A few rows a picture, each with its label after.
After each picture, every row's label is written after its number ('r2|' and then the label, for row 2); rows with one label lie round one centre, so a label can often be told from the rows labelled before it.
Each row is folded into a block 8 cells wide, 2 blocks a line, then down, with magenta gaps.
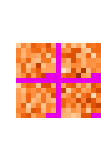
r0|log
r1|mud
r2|log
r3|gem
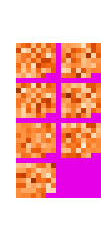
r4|gem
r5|mud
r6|gem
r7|mud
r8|log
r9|mud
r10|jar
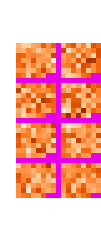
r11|jar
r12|gem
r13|gem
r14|mud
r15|jar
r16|jar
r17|log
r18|log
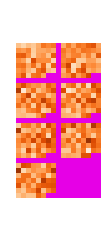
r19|jar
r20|log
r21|gem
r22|gem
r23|gem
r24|gem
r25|gem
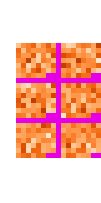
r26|log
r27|jar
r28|jar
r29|log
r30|log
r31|log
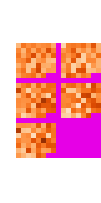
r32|log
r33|log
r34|gem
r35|gem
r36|gem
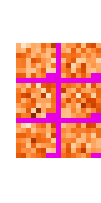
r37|jar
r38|log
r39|mud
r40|gem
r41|jar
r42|log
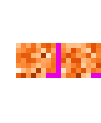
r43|mud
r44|mud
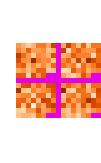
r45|jar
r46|gem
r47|gem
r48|gem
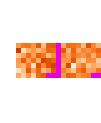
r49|gem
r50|log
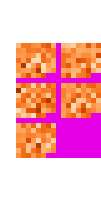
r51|log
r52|jar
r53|gem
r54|log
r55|log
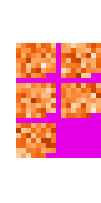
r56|log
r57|mud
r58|jar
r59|log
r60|gem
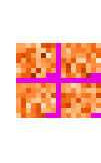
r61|mud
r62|log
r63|log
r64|jar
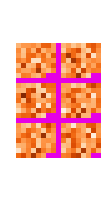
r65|log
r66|mud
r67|mud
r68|mud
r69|mud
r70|mud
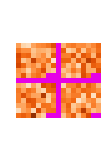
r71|jar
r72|gem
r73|mud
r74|log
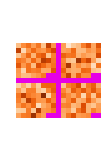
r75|gem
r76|jar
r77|mud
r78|log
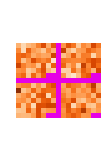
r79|jar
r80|gem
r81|gem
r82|log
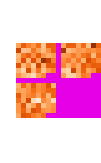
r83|gem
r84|gem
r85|log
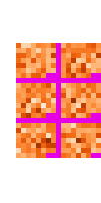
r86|jar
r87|log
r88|log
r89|log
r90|gem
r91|jar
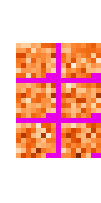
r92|jar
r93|log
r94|jar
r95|jar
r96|mud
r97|mud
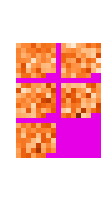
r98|log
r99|jar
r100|gem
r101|mud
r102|log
